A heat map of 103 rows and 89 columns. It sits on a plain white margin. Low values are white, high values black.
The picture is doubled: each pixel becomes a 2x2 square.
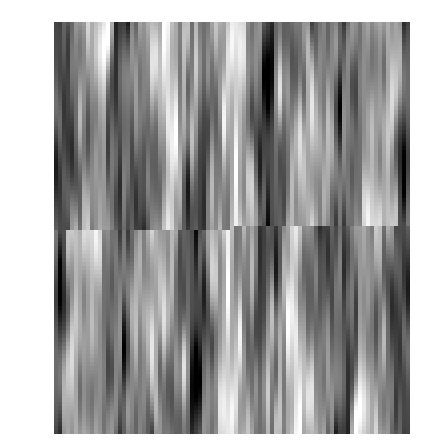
The grain runs up and down. There is no overall slope. Overall the values sit about 50% of the way up the scale. A half turn leaves it unchanged. Stripes running up and down repeat 5 times from left to right.
